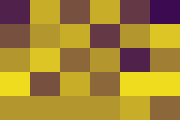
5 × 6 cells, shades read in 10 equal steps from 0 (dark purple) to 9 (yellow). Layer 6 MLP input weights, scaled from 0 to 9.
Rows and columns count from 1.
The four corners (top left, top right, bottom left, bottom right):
1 0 6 4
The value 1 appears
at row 1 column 1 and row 3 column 5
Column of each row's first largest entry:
2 6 2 1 5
